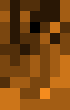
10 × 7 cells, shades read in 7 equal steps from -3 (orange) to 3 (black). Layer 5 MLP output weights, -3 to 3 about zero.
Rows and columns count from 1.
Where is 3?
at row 3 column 4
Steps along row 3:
up down up down down up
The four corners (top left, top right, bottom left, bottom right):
0 -1 -2 -1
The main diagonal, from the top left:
0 2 0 1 0 -1 -2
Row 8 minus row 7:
1 -1 -1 1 0 -1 0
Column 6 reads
2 2 -2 2 -1 -1 -1 -2 -1 -1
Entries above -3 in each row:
7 7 7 7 7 7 7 7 6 7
